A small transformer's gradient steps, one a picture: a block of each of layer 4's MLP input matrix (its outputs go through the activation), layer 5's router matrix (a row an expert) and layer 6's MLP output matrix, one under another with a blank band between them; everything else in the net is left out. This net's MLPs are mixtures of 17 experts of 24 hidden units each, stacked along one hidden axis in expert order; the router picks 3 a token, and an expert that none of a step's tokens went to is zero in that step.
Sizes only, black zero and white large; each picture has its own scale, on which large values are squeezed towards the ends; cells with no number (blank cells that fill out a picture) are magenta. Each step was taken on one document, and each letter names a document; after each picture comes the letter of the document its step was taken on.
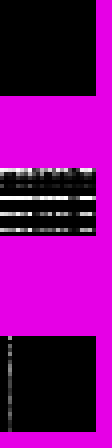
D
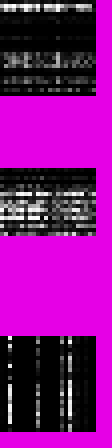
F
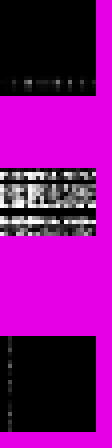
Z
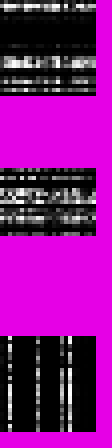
F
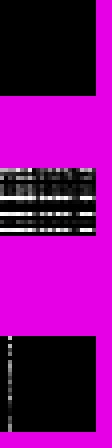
D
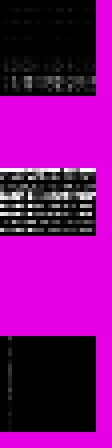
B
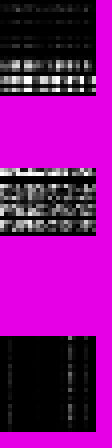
Z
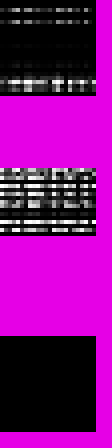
Z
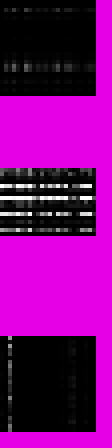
D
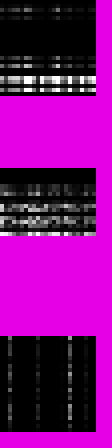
Z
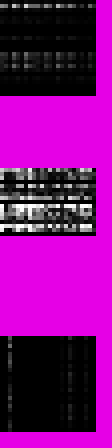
B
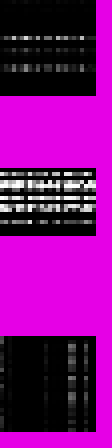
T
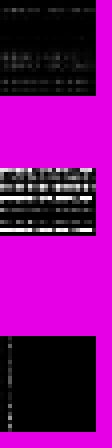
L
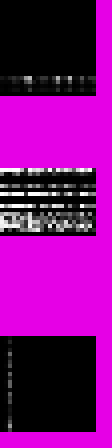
Z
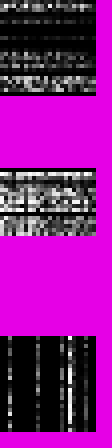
B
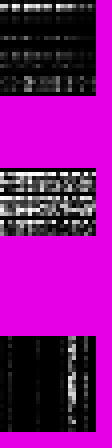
B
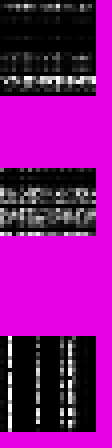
F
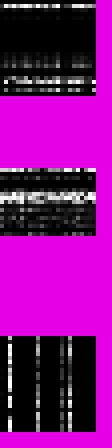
F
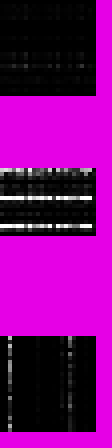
D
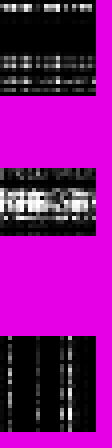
F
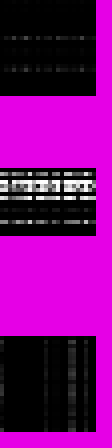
T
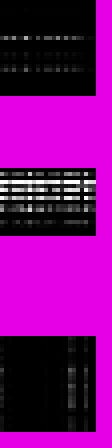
T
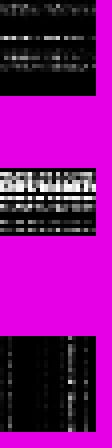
L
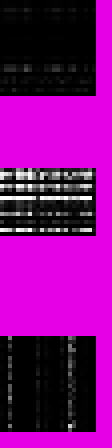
D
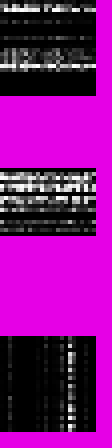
L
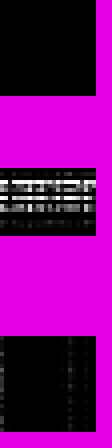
T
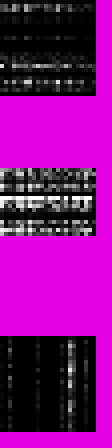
B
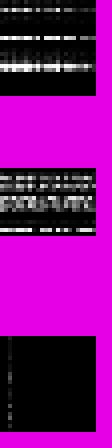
L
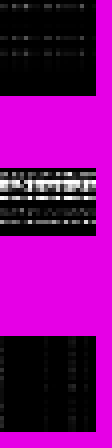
T
